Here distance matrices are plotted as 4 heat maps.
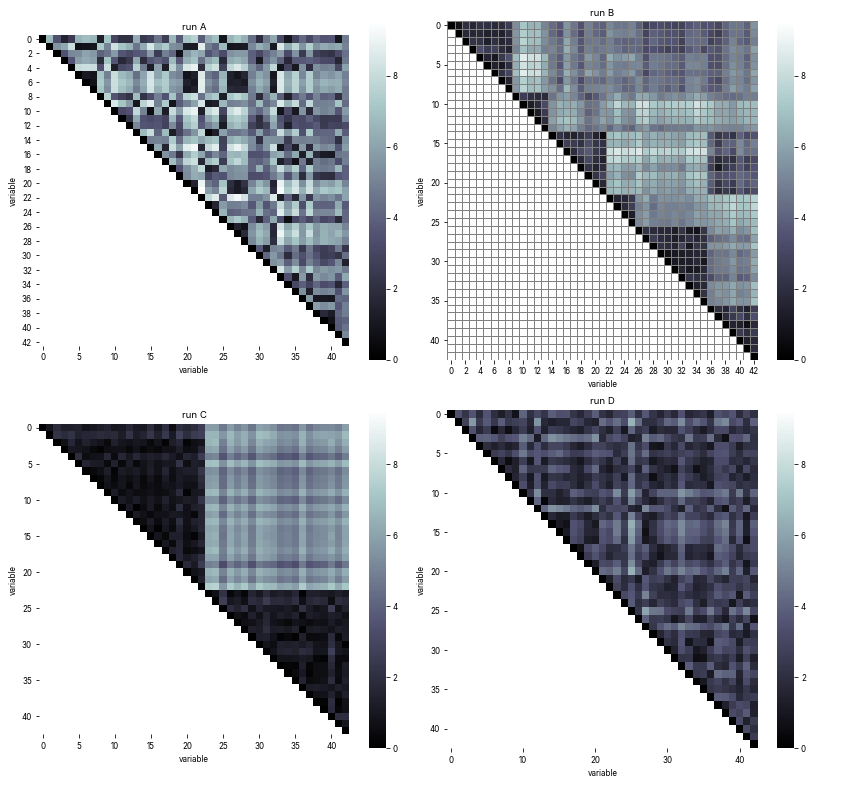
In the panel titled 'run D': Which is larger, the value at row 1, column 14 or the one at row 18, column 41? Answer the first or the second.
the second
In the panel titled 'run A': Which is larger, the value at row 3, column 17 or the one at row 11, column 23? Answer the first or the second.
the second
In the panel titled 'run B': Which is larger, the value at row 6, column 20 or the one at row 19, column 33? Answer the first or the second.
the second
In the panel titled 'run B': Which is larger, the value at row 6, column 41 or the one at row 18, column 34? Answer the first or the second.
the second
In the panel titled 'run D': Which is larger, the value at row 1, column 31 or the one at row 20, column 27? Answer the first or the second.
the first
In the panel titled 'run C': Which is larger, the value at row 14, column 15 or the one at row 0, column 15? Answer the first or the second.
the second
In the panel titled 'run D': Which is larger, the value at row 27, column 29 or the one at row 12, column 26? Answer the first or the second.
the first
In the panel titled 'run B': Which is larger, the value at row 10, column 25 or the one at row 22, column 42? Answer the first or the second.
the second
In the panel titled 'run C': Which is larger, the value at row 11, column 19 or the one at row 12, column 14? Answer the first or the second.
the first
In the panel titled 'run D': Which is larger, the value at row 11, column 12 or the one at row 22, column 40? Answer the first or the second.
the first
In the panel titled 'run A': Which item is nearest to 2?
19
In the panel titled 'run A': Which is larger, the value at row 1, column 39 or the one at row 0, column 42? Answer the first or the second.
the first
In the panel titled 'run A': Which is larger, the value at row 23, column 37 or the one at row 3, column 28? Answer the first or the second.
the first
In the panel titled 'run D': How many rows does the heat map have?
43
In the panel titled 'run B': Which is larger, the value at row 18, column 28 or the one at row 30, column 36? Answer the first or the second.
the first
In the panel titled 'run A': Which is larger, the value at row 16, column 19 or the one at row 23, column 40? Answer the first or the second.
the second
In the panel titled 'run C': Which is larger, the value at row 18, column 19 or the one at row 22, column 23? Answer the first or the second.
the second
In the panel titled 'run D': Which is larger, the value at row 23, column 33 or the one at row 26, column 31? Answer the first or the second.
the first
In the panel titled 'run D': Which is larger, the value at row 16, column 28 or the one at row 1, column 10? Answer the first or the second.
the second
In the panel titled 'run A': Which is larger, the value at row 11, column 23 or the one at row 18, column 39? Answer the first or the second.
the first
